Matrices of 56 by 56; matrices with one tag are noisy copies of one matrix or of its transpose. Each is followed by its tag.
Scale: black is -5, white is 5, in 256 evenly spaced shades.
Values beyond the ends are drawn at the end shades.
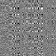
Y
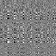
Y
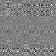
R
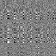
Y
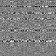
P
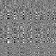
Y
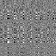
Y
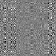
R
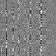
P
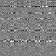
P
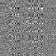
Y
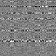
P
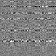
P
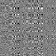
Y
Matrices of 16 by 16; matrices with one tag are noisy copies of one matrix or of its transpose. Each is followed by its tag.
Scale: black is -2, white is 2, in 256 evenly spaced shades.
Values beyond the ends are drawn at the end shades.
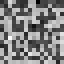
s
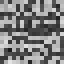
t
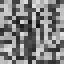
t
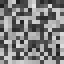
s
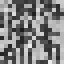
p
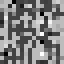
p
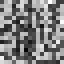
t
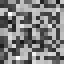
s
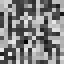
p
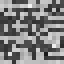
p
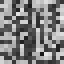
t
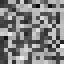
s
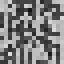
p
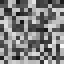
s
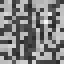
t
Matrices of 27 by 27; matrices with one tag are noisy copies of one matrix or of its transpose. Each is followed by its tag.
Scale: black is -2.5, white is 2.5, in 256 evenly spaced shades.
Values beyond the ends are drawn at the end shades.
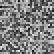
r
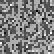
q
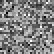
q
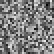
q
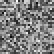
r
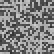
r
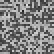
r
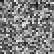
q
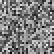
r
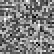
r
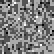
q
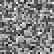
q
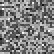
r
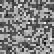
q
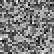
q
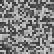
q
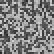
q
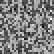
q
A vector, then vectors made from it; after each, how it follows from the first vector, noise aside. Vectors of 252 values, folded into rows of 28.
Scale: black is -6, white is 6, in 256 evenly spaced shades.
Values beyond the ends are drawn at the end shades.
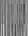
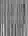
copied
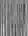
copied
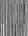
copied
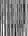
scaled up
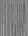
shrunk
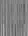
shrunk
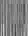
copied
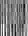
scaled up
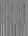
shrunk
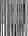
scaled up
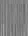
shrunk
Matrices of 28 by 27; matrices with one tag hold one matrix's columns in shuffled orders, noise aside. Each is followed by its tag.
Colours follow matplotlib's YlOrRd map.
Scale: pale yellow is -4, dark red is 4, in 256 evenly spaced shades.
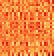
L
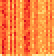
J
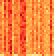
J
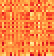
L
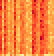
J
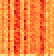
J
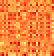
L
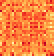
L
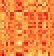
L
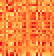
L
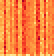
J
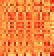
L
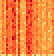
J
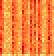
J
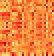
L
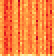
J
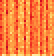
J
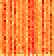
J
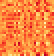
L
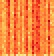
J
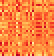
L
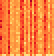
J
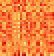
L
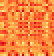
L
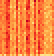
J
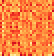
L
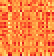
L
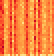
J
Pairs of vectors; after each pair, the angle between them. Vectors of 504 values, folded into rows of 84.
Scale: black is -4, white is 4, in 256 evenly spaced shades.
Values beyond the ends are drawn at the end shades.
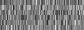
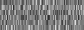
nearly parallel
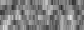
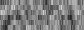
nearly opposite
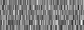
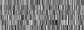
partly opposed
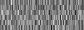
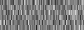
partly opposed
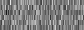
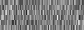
partly opposed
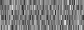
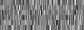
orthogonal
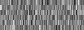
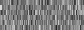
nearly parallel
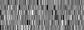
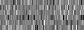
orthogonal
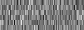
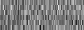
orthogonal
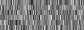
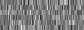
partly opposed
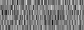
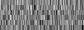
orthogonal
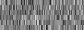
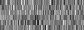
nearly opposite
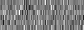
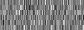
nearly parallel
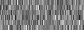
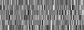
partly aligned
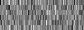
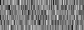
nearly parallel
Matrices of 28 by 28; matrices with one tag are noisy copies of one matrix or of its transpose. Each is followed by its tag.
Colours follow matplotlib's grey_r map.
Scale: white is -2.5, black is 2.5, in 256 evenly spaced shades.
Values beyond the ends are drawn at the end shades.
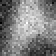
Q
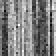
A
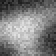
Q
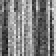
A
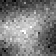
Q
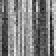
A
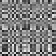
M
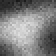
Q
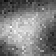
Q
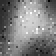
Q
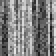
A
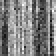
A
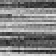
A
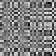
M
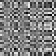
M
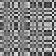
M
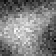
Q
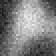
Q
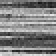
A
